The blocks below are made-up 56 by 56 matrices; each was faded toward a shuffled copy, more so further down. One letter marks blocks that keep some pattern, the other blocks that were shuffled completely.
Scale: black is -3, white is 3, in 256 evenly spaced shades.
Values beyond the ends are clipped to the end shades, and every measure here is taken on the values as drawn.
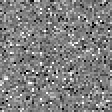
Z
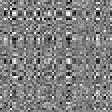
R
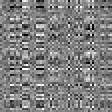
R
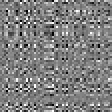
R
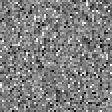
Z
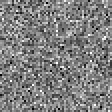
Z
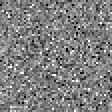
Z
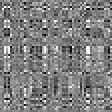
R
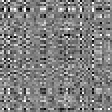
R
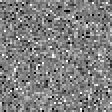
Z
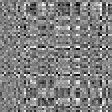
R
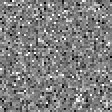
Z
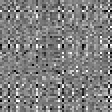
R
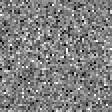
Z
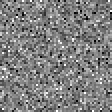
Z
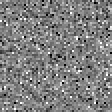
Z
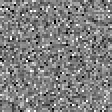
Z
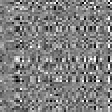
R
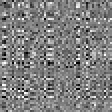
R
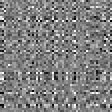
R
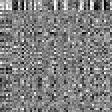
R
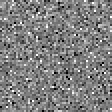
Z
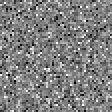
Z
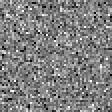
Z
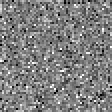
Z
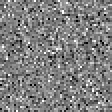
Z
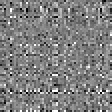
R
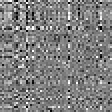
R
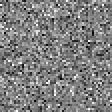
Z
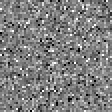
Z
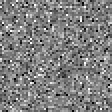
Z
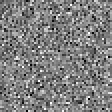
Z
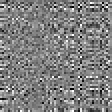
R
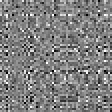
R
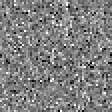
Z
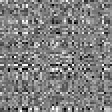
R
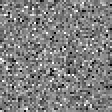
Z
